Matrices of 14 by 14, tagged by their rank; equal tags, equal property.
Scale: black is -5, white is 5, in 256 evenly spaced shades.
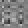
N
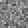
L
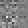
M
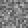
L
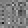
M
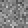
L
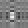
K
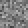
L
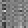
N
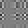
K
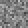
L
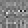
M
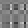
K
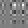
K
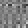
N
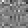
M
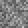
L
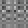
K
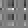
K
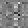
N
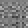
M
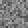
L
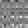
N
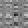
N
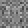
M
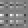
K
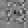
M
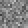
L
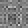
N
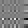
K
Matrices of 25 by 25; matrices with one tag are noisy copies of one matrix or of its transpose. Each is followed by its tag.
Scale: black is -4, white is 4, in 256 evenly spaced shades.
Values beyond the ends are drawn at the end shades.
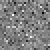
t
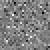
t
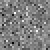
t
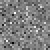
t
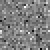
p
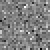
p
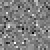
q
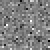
p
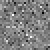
t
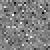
t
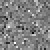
q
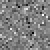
q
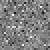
t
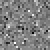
q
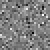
q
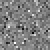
q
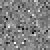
q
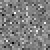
t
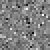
q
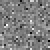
p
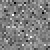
t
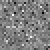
t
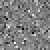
q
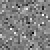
q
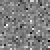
p
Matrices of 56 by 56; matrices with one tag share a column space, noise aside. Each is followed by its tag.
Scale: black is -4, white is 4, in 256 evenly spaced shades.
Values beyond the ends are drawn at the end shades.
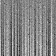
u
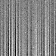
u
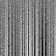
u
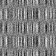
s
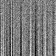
u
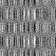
s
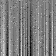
u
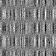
s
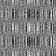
s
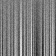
u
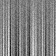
u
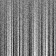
u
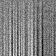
u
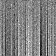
u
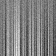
u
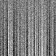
u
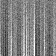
u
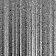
u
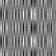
s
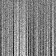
u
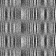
s
